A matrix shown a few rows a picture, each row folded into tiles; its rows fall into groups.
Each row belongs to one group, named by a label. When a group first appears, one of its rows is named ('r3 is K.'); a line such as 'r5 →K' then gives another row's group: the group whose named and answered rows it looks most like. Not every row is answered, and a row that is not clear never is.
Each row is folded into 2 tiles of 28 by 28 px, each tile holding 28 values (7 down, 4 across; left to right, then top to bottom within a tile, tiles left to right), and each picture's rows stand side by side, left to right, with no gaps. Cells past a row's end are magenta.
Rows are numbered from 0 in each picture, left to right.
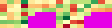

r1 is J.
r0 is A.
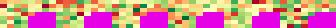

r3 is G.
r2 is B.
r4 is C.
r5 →J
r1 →A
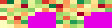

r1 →A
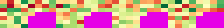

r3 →B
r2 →C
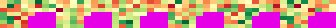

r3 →A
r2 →A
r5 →J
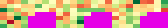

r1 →G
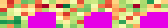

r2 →B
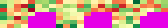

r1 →B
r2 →C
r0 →J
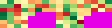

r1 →C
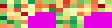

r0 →A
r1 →A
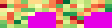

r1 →J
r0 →G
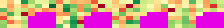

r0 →B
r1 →C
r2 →B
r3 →C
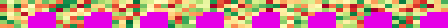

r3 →G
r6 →J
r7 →J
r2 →B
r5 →A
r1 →J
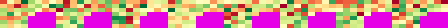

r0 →B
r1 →C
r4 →G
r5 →A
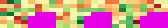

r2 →C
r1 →G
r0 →J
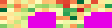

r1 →C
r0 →G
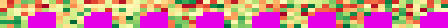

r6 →J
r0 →A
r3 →J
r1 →C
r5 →B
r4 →G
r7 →J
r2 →G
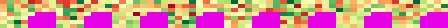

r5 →J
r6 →G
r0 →C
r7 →B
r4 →B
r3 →A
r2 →A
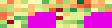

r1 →C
